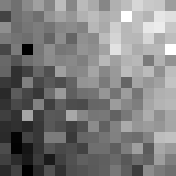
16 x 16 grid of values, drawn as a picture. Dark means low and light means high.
The ninth with the highest average is the top right. No regular stripes run through it. The ninth with the lowest average is the bottom left. There is an overall slope up to the top right. No row or column stands out.
